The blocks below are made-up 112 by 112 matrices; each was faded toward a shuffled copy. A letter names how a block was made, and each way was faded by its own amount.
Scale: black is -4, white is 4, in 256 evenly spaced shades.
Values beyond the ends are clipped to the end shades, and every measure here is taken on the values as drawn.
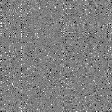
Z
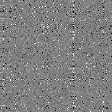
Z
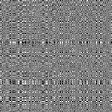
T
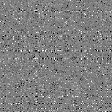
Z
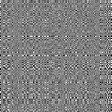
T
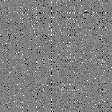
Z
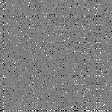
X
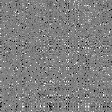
X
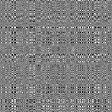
T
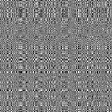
T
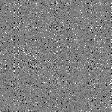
Z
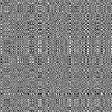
T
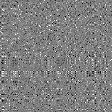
X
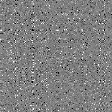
Z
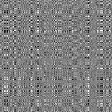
T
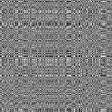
T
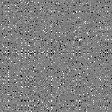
X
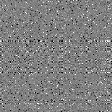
X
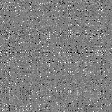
Z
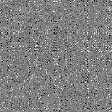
Z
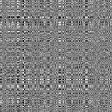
T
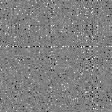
X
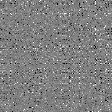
Z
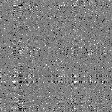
Z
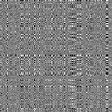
T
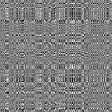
T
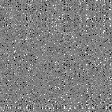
Z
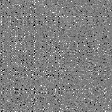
Z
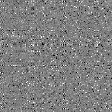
Z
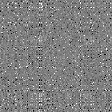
X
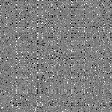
X
